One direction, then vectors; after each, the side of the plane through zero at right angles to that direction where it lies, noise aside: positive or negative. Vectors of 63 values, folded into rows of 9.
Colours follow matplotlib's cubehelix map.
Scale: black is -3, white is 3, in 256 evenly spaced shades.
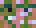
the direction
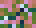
negative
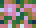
negative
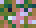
positive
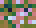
positive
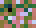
positive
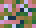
negative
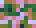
positive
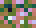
positive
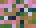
negative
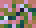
negative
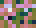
negative
